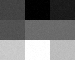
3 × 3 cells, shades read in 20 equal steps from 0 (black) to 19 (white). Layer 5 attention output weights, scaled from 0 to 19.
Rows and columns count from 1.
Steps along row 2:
up same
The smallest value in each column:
5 0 2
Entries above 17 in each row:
0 0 1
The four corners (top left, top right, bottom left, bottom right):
5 2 15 14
